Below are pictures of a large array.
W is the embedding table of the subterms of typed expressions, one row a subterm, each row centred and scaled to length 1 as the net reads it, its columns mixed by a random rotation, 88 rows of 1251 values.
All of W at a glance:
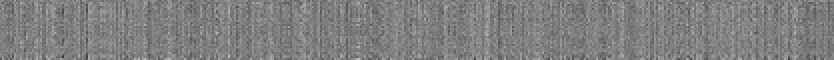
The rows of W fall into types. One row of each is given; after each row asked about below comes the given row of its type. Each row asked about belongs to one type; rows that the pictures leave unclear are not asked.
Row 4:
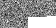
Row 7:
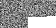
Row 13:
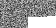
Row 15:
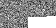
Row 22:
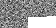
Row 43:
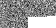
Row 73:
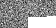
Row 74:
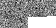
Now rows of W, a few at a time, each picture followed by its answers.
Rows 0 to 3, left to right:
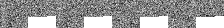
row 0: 13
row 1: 13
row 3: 74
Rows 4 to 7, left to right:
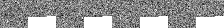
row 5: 4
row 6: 15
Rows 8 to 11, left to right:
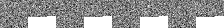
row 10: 73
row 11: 73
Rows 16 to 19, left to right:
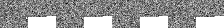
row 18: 43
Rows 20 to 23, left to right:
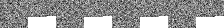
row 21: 22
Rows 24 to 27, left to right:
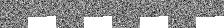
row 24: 22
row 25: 74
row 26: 22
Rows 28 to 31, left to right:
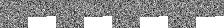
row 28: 15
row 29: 73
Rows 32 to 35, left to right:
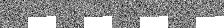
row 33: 73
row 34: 43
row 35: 22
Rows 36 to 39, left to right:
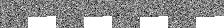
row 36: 7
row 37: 7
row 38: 4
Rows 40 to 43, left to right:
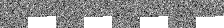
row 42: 4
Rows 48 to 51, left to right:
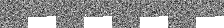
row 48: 22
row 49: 74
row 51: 22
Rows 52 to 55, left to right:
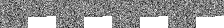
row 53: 73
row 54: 15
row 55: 43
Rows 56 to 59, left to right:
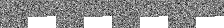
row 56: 7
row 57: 15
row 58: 7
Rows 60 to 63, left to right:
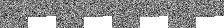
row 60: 4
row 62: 13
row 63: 15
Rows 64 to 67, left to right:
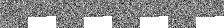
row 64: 43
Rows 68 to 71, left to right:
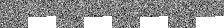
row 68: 73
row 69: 74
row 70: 13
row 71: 7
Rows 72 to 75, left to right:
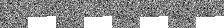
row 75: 74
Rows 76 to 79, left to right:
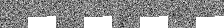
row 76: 22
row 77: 73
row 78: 13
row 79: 4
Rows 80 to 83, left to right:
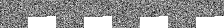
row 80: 7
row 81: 15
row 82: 22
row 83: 15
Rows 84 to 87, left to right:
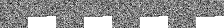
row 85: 15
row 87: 7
